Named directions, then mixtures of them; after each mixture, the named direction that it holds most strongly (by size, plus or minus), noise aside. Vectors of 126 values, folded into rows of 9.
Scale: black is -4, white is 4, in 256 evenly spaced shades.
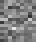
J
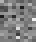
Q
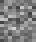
J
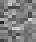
J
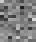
Q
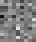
Q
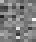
Q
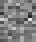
J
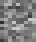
J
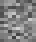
J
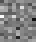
Q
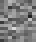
J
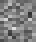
J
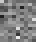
Q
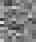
J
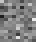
Q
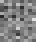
Q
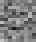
J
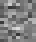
J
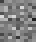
Q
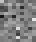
Q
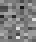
Q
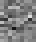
J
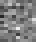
Q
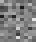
Q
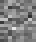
J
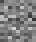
J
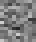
J
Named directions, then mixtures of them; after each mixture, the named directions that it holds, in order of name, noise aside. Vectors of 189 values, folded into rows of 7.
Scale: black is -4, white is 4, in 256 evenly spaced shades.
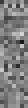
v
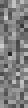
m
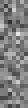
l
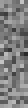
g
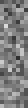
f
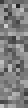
f, v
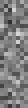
l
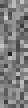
m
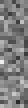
f, g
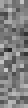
g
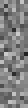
g, l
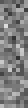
f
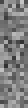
g, v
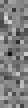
l, m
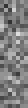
l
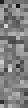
f, v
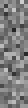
g, l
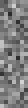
f, m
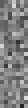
m, v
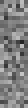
g, v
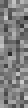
m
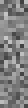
g, v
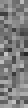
g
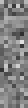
v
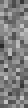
g, m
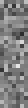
v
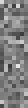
f, v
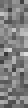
g
